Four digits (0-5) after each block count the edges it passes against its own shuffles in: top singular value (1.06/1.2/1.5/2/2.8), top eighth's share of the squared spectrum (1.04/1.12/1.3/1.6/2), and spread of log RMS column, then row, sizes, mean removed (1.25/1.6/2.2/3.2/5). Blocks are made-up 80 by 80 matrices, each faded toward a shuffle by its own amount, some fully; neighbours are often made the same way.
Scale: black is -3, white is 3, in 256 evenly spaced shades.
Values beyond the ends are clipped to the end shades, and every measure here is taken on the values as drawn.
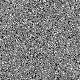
2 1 0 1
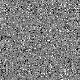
3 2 1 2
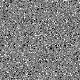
3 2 0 2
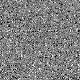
3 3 0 2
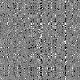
4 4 3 2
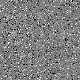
3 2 1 0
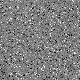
2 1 0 0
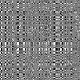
5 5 4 4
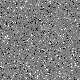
0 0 0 0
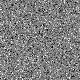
0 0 0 0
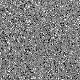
3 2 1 1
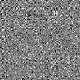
4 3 2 2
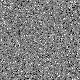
0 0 0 0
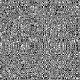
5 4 3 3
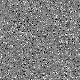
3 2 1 0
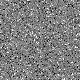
2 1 0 0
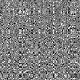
4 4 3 2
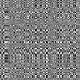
5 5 4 4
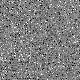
0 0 0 0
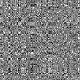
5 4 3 3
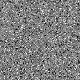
3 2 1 0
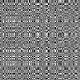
5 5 4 4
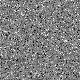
2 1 0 0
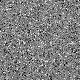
0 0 0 0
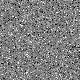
1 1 0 0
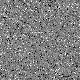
1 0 0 0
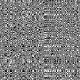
5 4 3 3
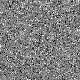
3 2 0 0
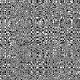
5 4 3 3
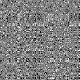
4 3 2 2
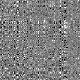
4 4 3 2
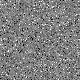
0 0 0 0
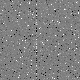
3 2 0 0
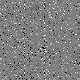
3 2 1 0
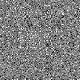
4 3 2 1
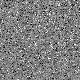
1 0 0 0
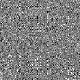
4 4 3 2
